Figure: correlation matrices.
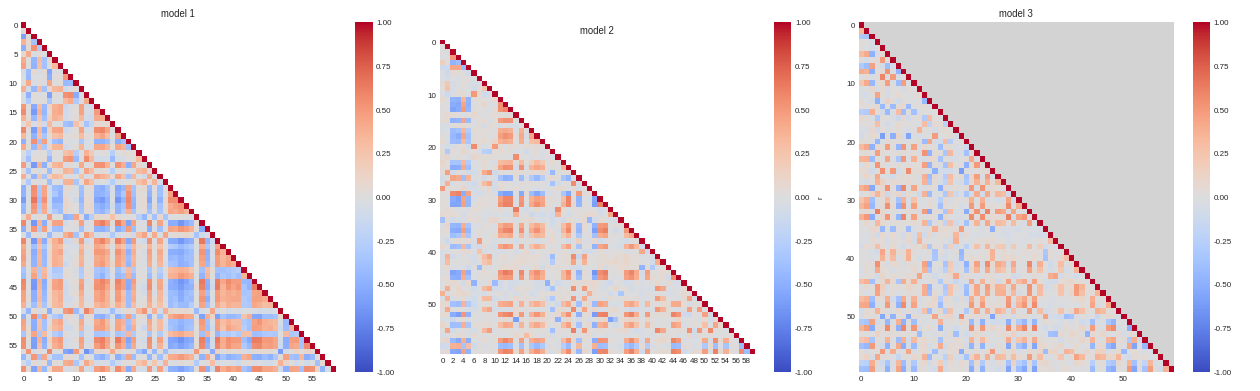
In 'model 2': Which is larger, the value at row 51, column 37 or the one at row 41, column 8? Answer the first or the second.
the second
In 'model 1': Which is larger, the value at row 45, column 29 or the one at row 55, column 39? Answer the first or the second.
the second
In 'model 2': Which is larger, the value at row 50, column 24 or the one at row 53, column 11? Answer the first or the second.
the first
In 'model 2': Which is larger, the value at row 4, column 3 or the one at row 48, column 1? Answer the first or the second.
the second
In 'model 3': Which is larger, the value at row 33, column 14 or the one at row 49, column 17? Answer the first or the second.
the second
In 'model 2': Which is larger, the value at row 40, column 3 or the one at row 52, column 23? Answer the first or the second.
the second
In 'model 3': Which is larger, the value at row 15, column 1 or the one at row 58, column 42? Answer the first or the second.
the second
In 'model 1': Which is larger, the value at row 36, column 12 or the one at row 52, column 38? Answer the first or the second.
the first
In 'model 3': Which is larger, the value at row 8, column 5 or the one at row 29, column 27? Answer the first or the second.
the first
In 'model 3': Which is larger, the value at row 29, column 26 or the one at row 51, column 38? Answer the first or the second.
the first
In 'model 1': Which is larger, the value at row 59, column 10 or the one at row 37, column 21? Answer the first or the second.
the second
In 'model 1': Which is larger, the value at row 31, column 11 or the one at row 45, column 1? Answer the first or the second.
the second
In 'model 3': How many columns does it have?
60
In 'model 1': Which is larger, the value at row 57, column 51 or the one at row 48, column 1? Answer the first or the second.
the second
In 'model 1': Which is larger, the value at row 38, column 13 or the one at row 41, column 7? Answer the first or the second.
the second
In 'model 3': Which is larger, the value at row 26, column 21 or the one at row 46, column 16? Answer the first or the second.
the first
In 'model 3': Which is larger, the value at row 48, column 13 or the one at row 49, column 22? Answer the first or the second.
the second
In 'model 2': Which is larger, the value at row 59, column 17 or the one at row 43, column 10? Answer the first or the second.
the first
